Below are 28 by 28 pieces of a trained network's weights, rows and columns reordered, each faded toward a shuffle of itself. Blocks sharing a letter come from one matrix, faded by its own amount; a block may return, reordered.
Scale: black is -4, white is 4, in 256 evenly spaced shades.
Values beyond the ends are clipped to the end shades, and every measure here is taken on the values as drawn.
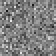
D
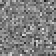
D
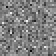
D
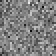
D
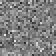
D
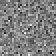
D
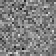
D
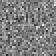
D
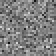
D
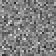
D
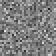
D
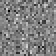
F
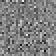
F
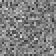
D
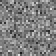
F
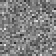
D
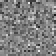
F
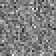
D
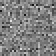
F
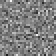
F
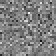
F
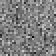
D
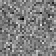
D
